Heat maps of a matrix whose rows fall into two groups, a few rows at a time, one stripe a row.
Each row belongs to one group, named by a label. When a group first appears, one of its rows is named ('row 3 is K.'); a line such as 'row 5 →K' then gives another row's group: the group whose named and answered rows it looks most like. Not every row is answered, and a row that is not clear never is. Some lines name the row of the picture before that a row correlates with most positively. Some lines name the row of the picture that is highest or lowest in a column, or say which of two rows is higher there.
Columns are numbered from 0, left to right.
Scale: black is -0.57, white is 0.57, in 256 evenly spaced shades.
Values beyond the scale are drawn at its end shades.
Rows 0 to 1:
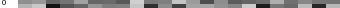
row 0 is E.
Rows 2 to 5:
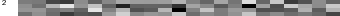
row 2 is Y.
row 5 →Y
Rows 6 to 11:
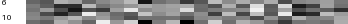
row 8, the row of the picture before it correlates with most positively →5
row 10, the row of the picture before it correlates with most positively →3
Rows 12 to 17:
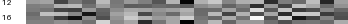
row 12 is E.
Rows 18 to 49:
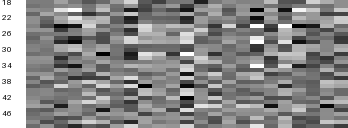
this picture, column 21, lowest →44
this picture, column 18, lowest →20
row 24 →Y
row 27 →Y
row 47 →Y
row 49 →Y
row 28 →Y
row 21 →Y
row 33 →E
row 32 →E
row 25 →E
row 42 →E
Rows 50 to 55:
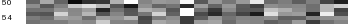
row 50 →Y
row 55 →E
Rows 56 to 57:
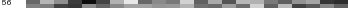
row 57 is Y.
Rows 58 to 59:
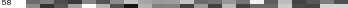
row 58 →Y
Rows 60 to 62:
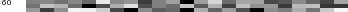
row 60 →E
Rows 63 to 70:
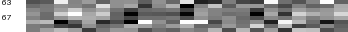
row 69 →Y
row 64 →E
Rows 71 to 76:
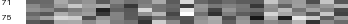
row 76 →E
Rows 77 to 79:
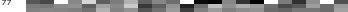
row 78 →E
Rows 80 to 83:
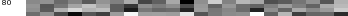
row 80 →E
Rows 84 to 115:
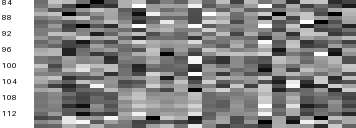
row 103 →E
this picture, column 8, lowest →113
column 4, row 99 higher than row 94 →Yes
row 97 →E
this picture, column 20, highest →97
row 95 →Y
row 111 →Y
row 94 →Y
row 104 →E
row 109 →Y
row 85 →Y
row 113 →E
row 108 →Y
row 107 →Y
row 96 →E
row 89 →E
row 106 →E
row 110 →Y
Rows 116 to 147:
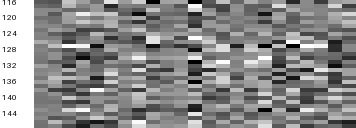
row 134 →E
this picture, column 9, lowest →133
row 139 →Y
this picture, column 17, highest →117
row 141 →Y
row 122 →E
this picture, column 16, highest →130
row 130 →Y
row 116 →E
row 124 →Y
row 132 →E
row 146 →Y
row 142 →E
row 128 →E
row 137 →Y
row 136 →E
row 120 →E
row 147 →Y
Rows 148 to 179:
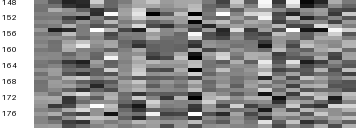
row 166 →Y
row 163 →Y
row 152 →Y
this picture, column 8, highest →176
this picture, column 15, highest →151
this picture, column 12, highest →173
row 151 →E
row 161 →E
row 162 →E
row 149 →Y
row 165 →E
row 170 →Y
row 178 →Y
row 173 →E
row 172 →E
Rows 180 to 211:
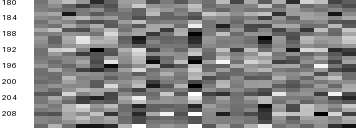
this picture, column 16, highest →211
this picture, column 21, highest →203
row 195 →E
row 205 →Y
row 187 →E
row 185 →Y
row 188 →E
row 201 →E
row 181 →Y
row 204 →Y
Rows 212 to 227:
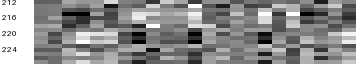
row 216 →Y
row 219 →E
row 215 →Y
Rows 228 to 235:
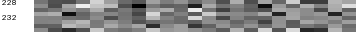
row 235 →Y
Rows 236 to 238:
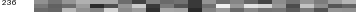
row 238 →E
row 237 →E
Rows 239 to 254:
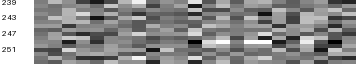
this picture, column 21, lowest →249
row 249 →E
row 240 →E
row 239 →Y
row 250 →E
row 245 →E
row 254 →E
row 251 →E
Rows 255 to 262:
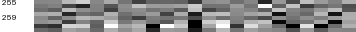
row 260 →E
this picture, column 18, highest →256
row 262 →E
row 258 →E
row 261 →E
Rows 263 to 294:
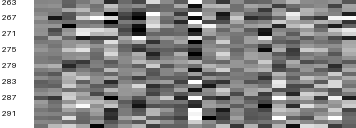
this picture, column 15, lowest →267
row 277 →E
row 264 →E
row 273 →E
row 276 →E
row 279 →E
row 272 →Y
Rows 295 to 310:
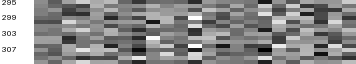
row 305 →E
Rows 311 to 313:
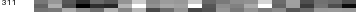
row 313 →E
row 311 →Y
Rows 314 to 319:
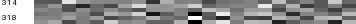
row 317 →E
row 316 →E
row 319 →E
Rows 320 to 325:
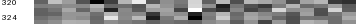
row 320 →Y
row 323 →E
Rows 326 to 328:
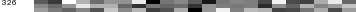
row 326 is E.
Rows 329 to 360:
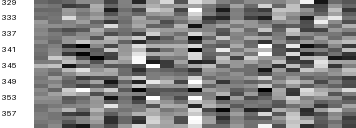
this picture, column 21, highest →333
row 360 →Y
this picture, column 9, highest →329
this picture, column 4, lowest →343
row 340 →Y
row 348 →Y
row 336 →Y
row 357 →Y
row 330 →Y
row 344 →E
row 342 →Y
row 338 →E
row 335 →E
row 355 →E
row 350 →Y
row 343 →Y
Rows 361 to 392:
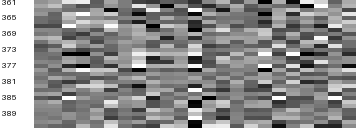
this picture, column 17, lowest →392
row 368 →E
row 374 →Y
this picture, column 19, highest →361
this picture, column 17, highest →385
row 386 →E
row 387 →E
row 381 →Y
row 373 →Y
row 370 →E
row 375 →E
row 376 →E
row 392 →E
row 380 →Y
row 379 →Y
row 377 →Y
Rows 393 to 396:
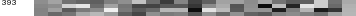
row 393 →E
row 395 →E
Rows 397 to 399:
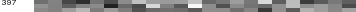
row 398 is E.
